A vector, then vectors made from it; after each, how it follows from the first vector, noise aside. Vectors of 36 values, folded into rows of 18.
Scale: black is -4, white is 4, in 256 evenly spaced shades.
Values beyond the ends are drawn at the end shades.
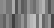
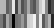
scaled up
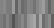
shrunk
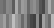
negated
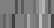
partly zeroed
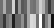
scaled up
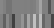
partly zeroed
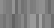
shrunk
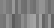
shrunk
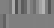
partly zeroed
